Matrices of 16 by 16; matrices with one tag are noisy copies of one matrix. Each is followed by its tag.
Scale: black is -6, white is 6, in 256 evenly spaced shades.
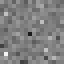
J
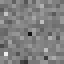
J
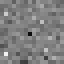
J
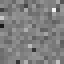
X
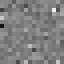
X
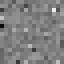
X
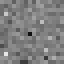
J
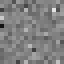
X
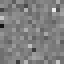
X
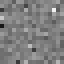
X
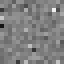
X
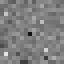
J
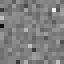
X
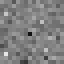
J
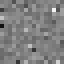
X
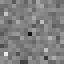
J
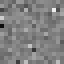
X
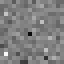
J
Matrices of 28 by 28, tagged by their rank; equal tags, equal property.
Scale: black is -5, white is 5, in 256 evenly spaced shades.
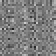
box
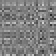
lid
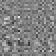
box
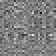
box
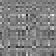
lid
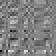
lid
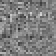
box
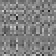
lid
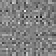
box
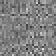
box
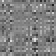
lid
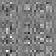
lid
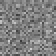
box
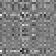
lid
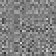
box
